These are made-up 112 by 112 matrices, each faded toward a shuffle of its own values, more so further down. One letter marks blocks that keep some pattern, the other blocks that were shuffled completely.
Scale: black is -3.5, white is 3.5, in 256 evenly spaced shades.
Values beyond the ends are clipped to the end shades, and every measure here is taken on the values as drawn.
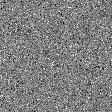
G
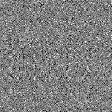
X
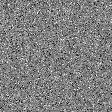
G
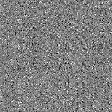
X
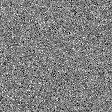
G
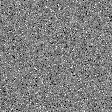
G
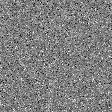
G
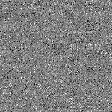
X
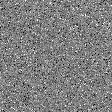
G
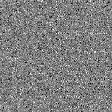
X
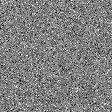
G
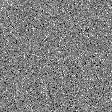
G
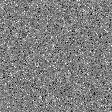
G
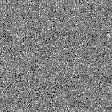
X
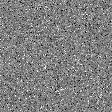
G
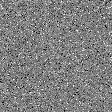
G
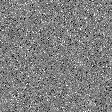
G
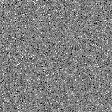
X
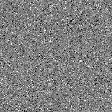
X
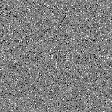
X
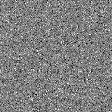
X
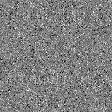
X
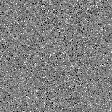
X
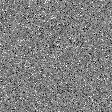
G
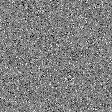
G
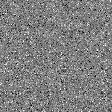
X
